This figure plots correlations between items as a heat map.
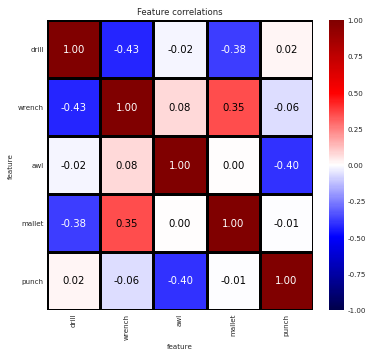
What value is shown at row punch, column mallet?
-0.01
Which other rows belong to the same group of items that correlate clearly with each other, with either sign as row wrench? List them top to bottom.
drill, mallet
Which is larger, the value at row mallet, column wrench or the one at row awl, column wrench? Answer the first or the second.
the first
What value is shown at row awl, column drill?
-0.02
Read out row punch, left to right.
0.02 -0.06 -0.40 -0.01 1.00
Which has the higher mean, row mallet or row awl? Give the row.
mallet
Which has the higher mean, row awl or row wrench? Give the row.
wrench
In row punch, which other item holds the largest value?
drill
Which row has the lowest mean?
drill
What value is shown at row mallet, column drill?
-0.38
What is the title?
Feature correlations
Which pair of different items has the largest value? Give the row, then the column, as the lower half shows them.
mallet, wrench
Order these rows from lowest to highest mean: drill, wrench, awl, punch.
drill, punch, awl, wrench
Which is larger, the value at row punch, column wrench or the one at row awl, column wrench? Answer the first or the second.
the second
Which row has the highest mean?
mallet
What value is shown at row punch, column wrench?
-0.06
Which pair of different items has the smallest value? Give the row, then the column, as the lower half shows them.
wrench, drill
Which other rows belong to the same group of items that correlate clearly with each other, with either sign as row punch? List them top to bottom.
awl
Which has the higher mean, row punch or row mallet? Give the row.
mallet
